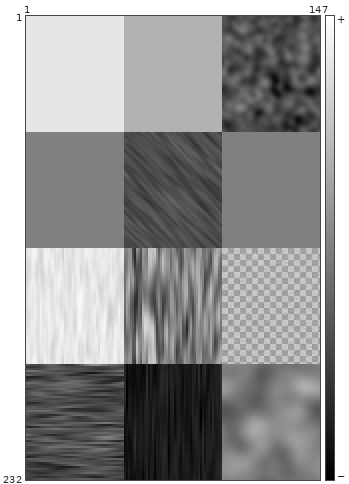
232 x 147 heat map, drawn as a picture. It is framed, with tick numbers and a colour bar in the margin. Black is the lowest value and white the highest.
It is made of 4 by 3 panels. Panel 1,1: very high, flat. Panel 1,2: high, flat. Panel 1,3: low, blotchy. Panel 2,1: middling, flat. Panel 2,2: low, slanting down to the right, faint in contrast. Panel 2,3: middling, flat. Panel 3,1: very high, streaked downward, faint in contrast. Panel 3,2: middling, streaked downward, strong in contrast. Panel 3,3: high, checkered. Panel 4,1: low, streaked across. Panel 4,2: very low, streaked downward, faint in contrast. Panel 4,3: middling, smooth.
